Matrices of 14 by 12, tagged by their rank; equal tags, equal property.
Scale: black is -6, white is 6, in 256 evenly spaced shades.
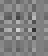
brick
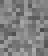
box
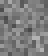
box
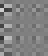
brick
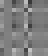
brick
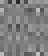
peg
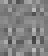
peg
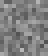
box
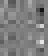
peg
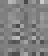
peg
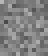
box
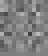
peg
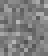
box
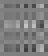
brick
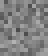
box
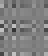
brick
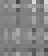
peg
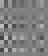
brick
